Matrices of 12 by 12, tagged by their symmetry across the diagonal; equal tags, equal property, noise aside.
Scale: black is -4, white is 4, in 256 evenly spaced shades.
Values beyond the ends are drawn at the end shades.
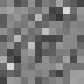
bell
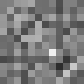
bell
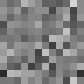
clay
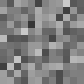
clay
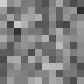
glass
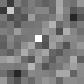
bell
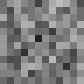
glass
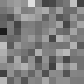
clay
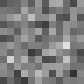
glass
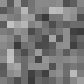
bell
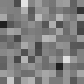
clay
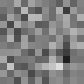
clay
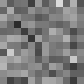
glass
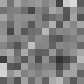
bell
